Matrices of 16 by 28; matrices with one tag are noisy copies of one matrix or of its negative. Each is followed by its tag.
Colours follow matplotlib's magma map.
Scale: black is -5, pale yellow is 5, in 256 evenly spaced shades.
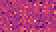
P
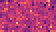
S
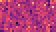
S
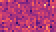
S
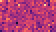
S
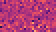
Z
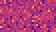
Z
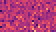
Z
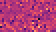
Z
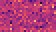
P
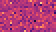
P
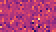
Z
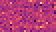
P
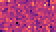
S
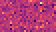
P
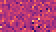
Z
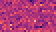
P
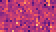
S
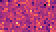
S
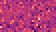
Z
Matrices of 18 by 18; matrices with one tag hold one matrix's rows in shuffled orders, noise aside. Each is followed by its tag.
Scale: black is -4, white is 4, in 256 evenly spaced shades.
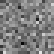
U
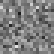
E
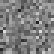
U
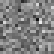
U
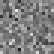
E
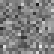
U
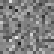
E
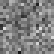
U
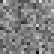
U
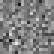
E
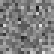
U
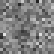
U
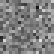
U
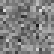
U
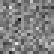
E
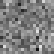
U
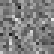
E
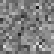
U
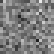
U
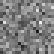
U
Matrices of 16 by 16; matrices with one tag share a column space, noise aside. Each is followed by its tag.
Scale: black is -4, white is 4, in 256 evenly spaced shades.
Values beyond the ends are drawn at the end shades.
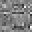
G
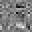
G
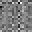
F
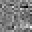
G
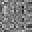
F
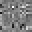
G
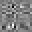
G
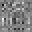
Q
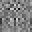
Q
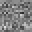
G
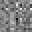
Q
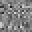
G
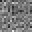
F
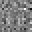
Q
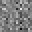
Q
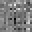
Q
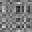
F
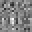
Q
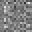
F
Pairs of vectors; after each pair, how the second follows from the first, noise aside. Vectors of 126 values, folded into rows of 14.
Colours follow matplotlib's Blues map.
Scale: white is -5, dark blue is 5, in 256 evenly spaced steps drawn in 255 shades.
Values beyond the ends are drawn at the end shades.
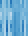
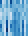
scaled up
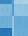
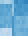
negated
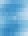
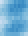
reversed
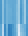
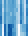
scaled up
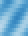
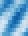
scaled up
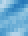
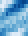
scaled up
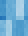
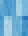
reversed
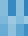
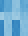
reversed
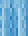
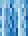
scaled up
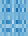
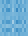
shrunk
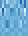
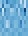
negated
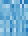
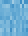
shrunk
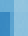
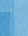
shrunk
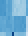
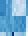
scaled up
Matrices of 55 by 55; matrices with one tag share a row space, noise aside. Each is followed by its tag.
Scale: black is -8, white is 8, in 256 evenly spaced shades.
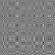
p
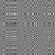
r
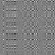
r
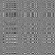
r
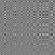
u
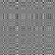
p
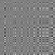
u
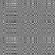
r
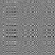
r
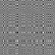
p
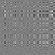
u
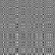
p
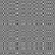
p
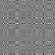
p
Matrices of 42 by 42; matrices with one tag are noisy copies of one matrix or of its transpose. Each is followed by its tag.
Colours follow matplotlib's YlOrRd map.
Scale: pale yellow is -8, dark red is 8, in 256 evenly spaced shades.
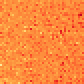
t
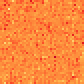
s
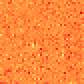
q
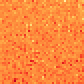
t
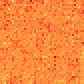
s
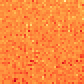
t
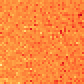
t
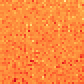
t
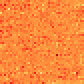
s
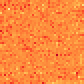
s
